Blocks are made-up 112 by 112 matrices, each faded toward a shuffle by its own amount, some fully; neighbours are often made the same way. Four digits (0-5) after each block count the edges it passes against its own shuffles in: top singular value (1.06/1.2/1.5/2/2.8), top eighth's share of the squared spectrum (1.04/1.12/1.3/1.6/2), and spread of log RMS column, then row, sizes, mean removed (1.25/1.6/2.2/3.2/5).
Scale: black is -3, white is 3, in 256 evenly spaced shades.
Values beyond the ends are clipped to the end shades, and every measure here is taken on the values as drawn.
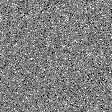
1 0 0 0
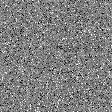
0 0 0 0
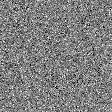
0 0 0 0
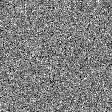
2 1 0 0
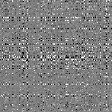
5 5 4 4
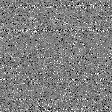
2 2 0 3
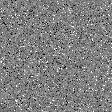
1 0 0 1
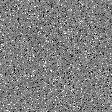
0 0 0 0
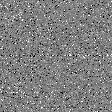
1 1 0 1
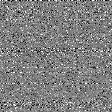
1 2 0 3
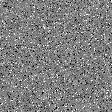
0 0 0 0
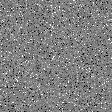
0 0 0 0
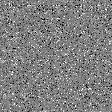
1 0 0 1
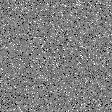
0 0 0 1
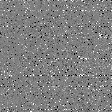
2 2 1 2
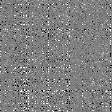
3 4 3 3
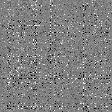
2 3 3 3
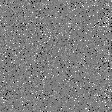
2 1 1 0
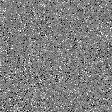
3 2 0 1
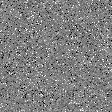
2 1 0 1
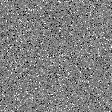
2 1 0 0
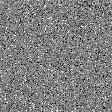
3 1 0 0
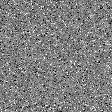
2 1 0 0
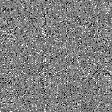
4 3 2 2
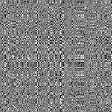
5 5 4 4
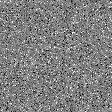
1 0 0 0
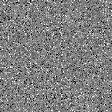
3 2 1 1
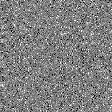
3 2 1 1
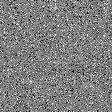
2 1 0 0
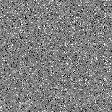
3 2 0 0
